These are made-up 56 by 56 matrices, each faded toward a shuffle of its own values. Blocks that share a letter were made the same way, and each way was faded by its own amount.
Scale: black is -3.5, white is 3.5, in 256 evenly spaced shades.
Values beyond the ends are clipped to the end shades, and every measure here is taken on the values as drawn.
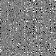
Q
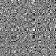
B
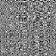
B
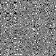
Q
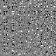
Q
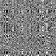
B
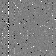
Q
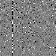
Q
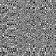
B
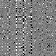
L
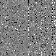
Q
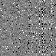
Q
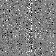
Q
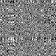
B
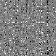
Q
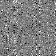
Q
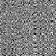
B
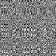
B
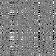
L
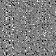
Q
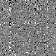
Q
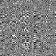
B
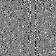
Q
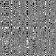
L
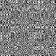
B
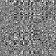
B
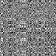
B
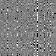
L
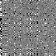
L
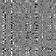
L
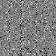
Q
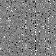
Q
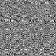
B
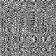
B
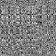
B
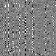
L
